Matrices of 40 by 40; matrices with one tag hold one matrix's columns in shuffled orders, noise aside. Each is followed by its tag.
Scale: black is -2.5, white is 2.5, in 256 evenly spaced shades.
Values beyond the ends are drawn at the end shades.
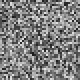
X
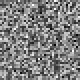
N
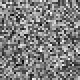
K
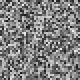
X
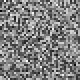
K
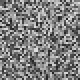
K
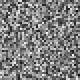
N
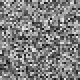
K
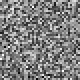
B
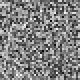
N
